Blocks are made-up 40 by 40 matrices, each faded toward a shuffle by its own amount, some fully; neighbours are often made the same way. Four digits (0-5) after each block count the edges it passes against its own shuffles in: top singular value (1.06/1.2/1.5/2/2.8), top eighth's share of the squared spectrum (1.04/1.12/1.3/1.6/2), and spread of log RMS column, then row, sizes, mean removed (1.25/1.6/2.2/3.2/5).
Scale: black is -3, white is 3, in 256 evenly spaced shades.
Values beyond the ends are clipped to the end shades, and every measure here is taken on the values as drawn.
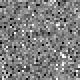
1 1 0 0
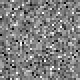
0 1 0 0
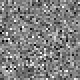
0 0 0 0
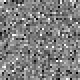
2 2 0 1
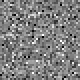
2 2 0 0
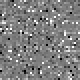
2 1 0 0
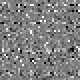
3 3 0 2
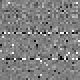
4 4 0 2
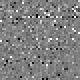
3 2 0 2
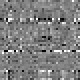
4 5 2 3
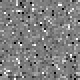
0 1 0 0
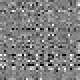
4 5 2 3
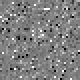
1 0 0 0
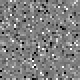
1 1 0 0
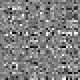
3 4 2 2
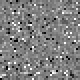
1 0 0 0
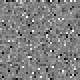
2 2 0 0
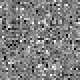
3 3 1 1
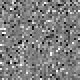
1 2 1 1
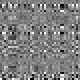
4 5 3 4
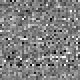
1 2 0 3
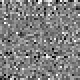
1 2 0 3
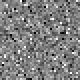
0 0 0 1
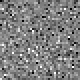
0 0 0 0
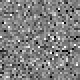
0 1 0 1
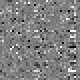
3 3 2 1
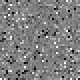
1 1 1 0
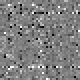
3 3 2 2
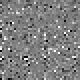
3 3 1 1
